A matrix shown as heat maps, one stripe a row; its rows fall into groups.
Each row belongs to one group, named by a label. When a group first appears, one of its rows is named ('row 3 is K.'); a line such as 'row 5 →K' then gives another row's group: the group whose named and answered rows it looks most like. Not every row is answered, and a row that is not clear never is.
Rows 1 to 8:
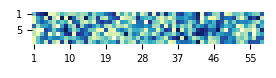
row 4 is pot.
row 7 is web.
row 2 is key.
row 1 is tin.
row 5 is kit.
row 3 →tin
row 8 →key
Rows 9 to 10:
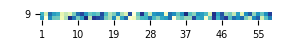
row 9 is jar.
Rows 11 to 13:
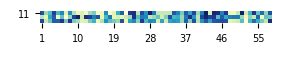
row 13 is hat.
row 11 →hat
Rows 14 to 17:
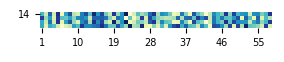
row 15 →jar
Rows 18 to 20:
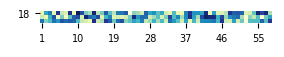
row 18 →key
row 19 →pot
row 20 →hat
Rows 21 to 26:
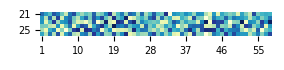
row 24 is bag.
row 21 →hat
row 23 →hat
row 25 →pot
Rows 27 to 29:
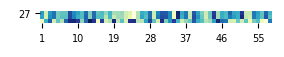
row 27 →web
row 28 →web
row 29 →kit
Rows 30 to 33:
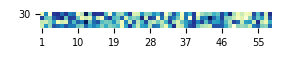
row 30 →kit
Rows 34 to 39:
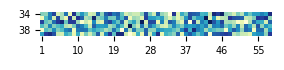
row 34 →tin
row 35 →key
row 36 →hat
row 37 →jar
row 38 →bag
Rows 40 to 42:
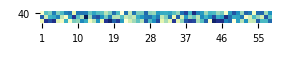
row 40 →bag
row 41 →pot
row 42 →tin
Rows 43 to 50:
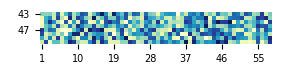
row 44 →key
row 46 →key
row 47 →jar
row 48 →pot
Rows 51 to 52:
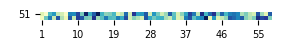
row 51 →pot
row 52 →key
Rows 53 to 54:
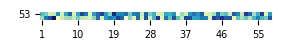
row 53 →bag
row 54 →tin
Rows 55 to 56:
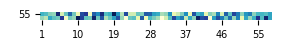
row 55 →bag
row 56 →jar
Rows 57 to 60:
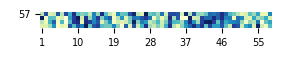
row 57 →kit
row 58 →pot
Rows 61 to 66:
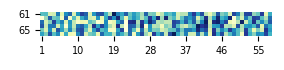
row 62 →tin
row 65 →jar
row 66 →jar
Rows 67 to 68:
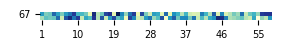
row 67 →hat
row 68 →kit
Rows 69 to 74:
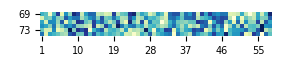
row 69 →kit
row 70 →kit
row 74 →web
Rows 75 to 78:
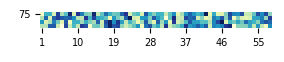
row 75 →key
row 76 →kit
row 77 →tin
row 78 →tin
